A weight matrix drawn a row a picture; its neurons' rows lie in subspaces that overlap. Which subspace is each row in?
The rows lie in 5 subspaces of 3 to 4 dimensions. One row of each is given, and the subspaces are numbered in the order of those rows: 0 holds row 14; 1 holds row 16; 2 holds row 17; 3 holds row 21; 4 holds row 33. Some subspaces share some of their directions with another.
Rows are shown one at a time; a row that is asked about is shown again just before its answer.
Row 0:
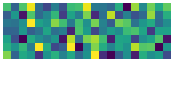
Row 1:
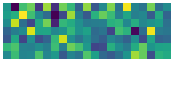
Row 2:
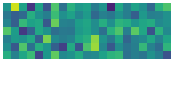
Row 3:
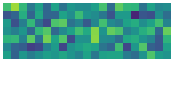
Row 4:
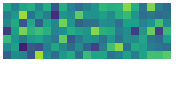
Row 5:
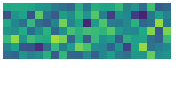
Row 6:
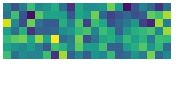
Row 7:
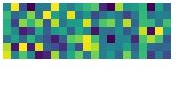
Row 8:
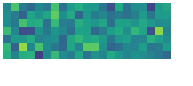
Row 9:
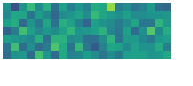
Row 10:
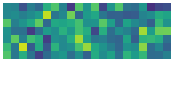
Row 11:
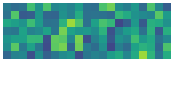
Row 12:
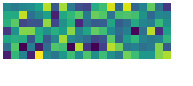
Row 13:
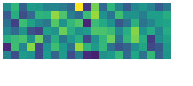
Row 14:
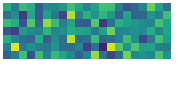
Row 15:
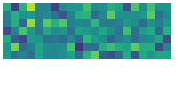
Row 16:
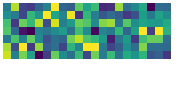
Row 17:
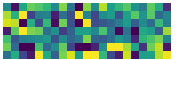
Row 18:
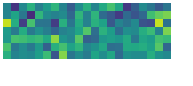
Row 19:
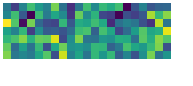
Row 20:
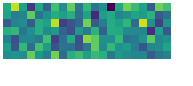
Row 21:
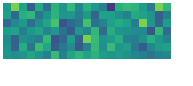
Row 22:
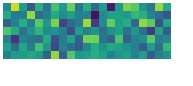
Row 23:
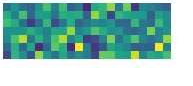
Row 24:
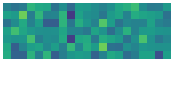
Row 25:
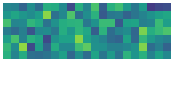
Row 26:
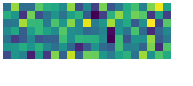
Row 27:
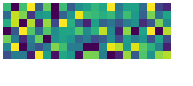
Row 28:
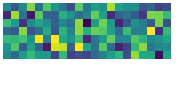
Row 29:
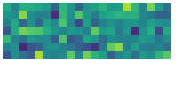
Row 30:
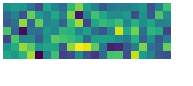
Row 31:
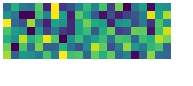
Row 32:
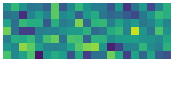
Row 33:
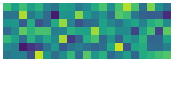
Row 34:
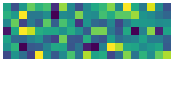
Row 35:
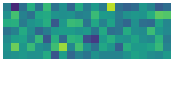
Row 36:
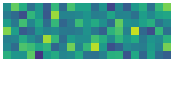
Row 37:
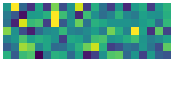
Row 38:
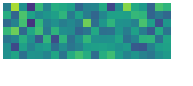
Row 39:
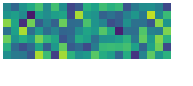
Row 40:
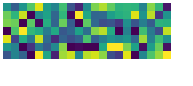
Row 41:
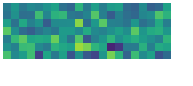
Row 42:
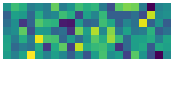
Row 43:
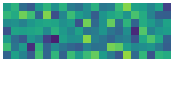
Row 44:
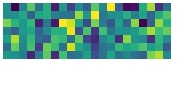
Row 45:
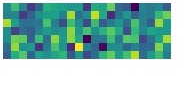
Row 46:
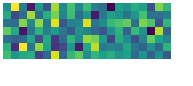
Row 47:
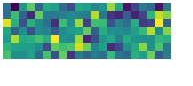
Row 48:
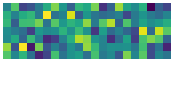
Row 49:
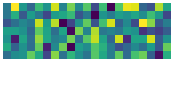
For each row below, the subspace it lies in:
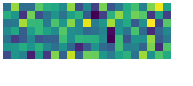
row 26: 3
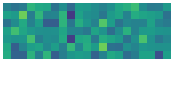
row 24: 0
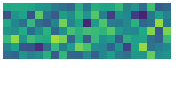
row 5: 4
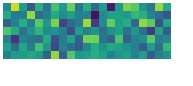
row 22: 3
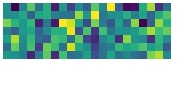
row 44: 3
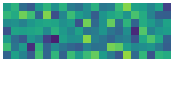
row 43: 1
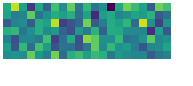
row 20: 3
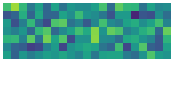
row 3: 4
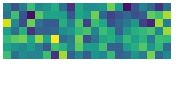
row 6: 2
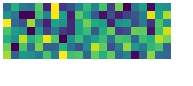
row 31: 2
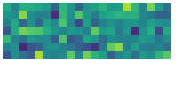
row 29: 4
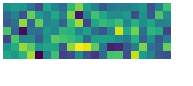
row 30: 2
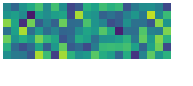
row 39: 2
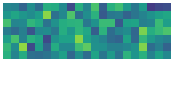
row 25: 1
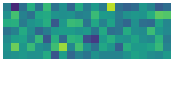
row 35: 4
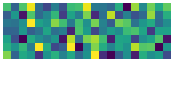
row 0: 0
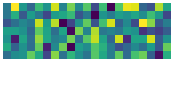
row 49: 3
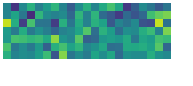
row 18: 2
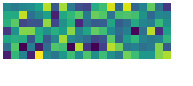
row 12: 0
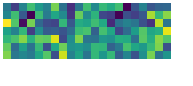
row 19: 2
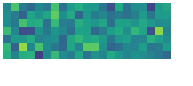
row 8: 1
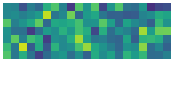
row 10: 1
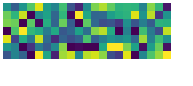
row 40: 2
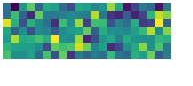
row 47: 2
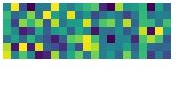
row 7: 1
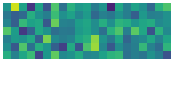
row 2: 4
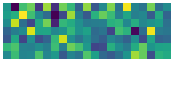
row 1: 2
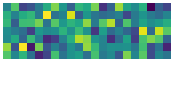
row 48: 1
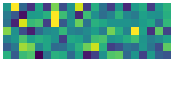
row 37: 2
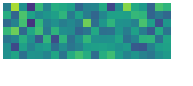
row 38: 0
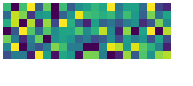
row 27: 0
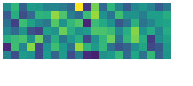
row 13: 2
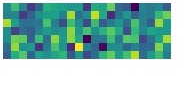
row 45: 0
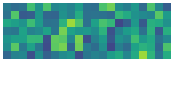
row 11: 3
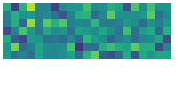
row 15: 0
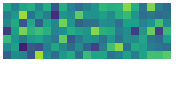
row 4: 4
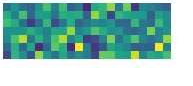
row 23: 0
